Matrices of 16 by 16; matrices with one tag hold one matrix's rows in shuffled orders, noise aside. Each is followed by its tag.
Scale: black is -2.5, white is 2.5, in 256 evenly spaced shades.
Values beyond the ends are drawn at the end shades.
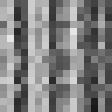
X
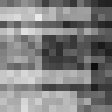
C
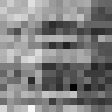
C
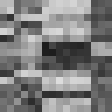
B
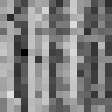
X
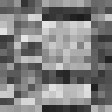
B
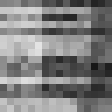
C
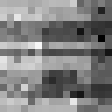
C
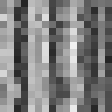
X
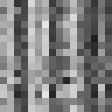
X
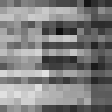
C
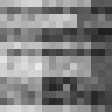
C
